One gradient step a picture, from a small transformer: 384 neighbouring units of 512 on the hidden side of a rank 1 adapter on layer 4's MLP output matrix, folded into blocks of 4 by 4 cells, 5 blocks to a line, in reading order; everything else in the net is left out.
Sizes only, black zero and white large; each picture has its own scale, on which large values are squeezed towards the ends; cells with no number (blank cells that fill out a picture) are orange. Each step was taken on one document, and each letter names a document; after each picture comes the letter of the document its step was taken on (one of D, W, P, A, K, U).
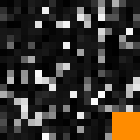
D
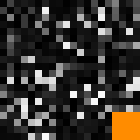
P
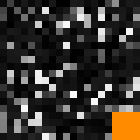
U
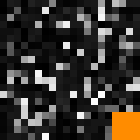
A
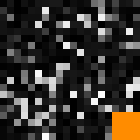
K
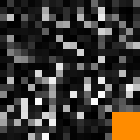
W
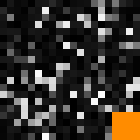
K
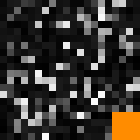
A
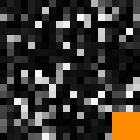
D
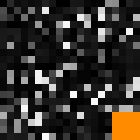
U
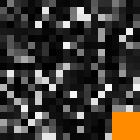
K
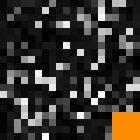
A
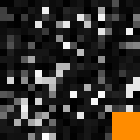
D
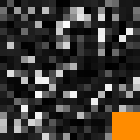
U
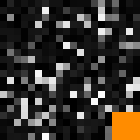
W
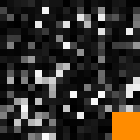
P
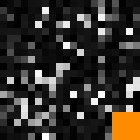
D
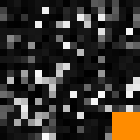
P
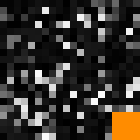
P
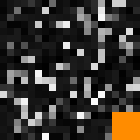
A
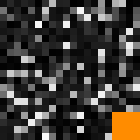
W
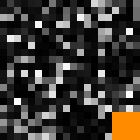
P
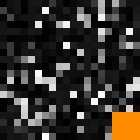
W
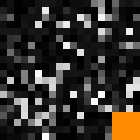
K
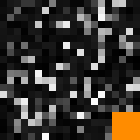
A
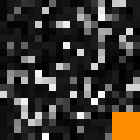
A
